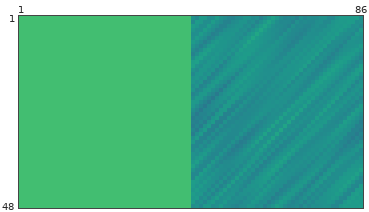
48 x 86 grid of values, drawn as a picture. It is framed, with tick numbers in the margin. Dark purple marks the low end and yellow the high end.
The table splits into one row of 2 panels. Panel 1,1: high, flat. Panel 1,2: middling, slanting up to the right, faint in contrast.
